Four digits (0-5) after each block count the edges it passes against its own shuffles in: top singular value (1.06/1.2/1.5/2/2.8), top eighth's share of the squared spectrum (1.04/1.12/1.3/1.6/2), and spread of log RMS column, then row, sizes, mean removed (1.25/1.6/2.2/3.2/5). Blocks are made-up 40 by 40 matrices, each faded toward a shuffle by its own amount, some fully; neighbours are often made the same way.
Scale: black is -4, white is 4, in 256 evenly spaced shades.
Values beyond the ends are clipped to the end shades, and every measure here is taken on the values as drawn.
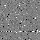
3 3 0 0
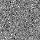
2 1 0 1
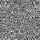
3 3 1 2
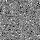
0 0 0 0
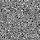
2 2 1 1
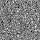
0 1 0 0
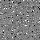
2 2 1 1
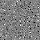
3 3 1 0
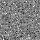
1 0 0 0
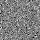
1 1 0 0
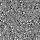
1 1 0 0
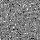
2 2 0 0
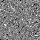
2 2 0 0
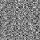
3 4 1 2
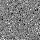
0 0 0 0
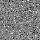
1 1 0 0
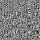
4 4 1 2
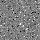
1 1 0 0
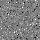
0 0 0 0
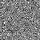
1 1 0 0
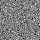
0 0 0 0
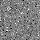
0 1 0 0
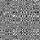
4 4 2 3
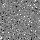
0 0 0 0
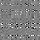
4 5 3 3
